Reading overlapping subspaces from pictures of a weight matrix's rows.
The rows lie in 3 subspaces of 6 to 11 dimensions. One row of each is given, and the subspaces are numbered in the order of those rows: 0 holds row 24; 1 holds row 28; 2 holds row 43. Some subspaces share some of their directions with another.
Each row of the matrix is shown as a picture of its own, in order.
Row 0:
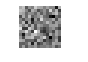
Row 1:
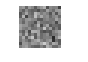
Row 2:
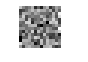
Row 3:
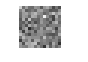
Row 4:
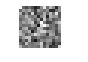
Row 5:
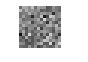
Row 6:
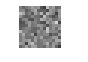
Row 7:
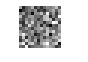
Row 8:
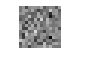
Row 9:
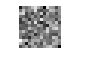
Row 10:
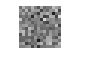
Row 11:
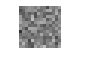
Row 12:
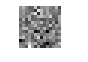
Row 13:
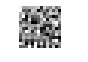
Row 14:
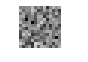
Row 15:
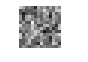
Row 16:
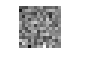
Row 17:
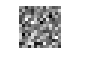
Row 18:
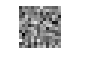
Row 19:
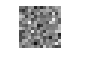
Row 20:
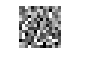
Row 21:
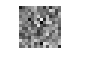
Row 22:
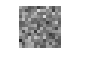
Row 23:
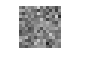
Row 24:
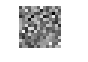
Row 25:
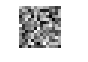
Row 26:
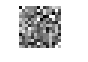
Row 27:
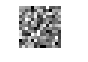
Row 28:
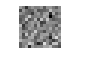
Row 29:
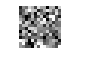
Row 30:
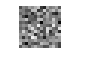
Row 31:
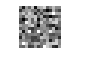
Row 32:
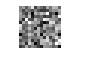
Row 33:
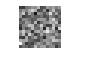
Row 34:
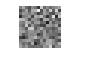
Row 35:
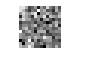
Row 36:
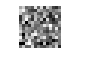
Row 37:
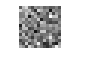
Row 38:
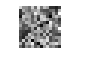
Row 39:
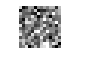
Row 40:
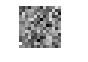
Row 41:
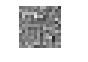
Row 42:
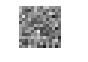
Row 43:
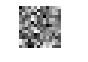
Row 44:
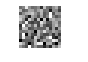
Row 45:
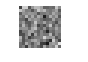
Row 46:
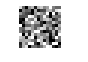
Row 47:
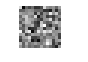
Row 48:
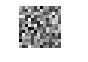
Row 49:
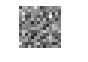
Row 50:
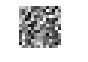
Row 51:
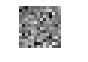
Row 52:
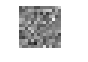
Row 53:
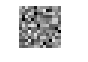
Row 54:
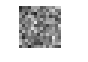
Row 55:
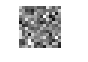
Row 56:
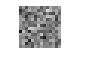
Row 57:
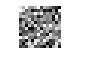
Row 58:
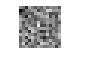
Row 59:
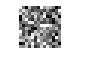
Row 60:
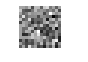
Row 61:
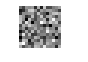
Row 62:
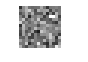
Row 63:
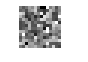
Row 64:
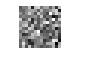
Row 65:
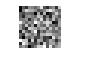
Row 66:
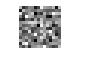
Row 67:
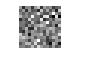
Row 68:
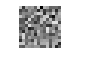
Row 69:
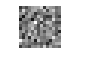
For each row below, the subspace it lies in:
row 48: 0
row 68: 0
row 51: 0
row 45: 2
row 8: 1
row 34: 0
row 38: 0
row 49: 2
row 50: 2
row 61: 0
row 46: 2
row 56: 2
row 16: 1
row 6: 2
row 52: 0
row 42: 1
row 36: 1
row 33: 2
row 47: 2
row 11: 2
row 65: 1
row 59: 2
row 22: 0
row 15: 2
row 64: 1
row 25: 0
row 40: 2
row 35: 0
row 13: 1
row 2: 0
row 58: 2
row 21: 2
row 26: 0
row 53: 2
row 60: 1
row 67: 0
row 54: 2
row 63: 2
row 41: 2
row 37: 1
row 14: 1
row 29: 2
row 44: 1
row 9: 2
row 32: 0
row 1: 2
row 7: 1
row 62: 1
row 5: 0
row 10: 0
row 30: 2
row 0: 1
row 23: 0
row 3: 0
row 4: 2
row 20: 1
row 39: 2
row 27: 1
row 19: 0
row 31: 2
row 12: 2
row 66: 2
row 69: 2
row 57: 0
